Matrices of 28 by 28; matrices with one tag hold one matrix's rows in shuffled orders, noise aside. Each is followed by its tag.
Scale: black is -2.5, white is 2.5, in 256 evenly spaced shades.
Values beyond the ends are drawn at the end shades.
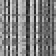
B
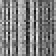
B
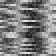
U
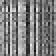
B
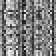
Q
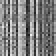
B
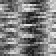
U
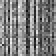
B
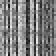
B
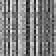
B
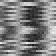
U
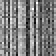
B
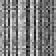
B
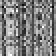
Q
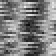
U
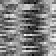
U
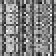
Q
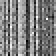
B
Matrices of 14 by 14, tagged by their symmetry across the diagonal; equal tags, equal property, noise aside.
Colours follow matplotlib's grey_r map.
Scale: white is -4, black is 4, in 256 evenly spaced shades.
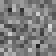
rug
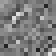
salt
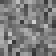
rug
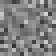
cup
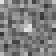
salt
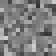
cup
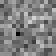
rug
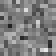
cup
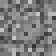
salt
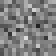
cup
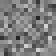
salt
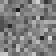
rug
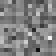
cup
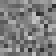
rug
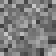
salt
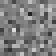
cup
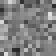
cup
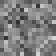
salt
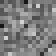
salt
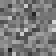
rug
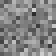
rug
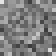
salt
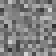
cup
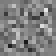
cup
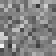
rug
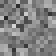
salt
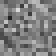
cup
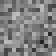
salt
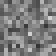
rug
